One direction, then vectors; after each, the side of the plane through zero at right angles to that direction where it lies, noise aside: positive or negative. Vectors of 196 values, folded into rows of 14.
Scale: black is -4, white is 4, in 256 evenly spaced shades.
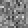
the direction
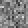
positive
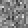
positive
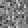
negative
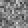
negative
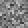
negative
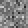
positive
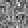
negative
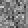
positive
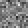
negative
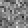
negative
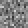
positive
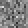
positive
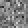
negative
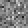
negative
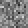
positive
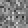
negative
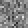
positive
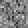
positive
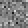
positive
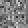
negative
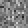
negative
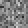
negative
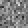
negative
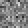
negative
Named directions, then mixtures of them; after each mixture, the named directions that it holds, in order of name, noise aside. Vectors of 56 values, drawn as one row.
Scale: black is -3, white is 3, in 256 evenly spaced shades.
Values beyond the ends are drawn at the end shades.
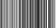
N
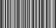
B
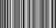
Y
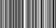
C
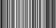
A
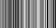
C, N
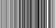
A, N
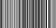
B, N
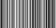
A, N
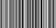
C, N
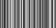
C, Y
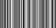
Y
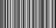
B, Y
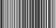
B, N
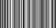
Y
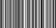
B, C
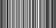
A, Y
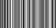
Y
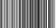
N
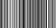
N, Y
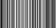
A
